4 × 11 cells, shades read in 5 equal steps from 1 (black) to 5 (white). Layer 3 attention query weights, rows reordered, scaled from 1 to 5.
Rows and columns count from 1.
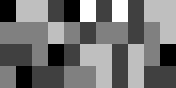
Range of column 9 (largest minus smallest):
2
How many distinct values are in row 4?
4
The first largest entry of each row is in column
6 4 6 7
